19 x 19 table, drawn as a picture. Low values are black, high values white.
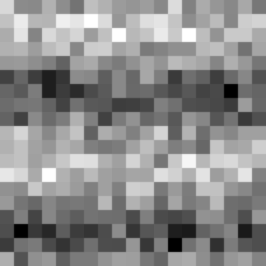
No single row or column stands out from its neighbours. Horizontal stripes repeat 2 times down the table. The histogram is bell-shaped. The ninth with the highest average is the top middle.
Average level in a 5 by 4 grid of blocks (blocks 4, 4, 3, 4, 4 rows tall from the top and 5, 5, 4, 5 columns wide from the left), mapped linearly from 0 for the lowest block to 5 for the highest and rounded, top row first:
5554 | 0111 | 3332 | 4444 | 0101
